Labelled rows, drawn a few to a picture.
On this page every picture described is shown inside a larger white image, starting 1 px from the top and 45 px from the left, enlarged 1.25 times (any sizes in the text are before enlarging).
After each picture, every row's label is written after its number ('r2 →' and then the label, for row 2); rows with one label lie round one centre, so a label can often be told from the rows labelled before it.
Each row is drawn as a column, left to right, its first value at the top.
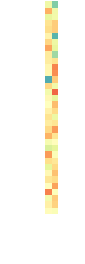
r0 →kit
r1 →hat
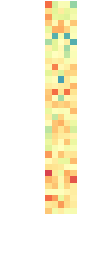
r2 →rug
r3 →hat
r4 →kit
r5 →hat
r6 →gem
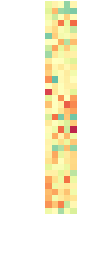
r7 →hat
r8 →kit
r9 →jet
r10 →gem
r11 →jet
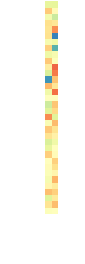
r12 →kit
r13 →hat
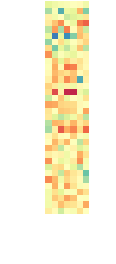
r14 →gem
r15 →hat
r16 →jet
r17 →hat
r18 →hat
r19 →kit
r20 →jet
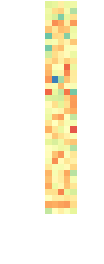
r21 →hat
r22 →kit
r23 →kit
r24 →hat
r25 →jet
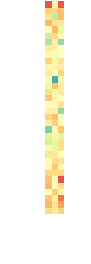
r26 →rug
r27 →kit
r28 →rug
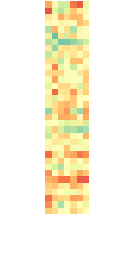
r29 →rug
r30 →hat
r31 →gem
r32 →gem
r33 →rug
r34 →rug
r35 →gem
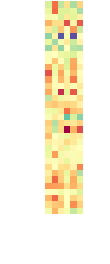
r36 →hat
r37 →rug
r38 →hat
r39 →jet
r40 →hat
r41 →jet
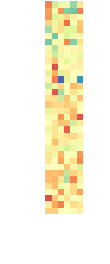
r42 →rug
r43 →hat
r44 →kit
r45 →jet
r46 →gem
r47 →kit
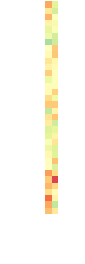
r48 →rug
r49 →gem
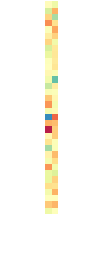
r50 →jet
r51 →kit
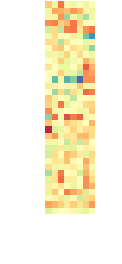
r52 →jet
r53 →kit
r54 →rug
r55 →kit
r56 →kit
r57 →kit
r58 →hat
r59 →hat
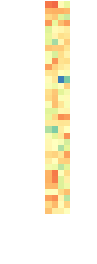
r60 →rug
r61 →rug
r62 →kit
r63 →kit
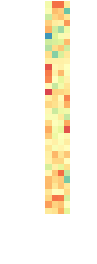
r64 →hat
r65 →rug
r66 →rug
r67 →jet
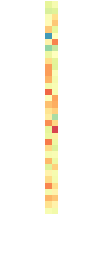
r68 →hat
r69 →jet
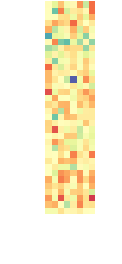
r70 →hat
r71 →jet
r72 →rug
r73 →gem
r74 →kit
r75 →rug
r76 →hat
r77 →rug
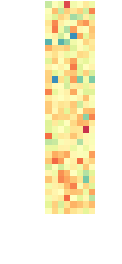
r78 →gem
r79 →kit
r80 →gem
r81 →rug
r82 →hat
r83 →kit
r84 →jet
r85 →kit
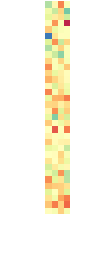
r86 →hat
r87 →jet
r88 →rug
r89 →jet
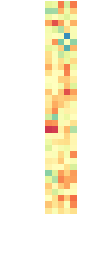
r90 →jet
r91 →jet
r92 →rug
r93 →hat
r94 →rug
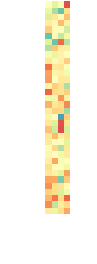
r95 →hat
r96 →gem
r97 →jet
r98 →rug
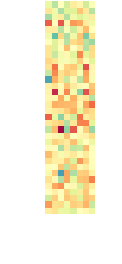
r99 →kit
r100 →hat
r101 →jet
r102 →gem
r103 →jet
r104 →kit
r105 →hat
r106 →gem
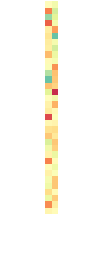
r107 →kit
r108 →hat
